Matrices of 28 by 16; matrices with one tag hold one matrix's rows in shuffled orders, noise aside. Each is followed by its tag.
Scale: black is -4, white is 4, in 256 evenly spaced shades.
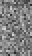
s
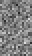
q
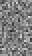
q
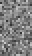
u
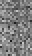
s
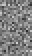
q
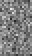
s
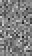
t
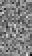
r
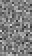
t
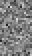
u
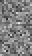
u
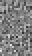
t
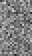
s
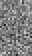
q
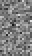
u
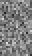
r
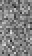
s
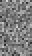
r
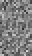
r
